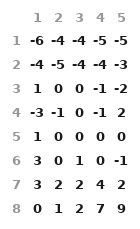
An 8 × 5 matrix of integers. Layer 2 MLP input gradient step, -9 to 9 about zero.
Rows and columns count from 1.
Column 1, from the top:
-6 -4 1 -3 1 3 3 0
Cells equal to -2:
1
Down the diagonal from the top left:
-6 -5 0 -1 0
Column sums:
-5 -7 -3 0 2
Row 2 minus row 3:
-5 -5 -4 -3 -1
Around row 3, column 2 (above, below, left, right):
-5 -1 1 0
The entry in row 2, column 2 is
-5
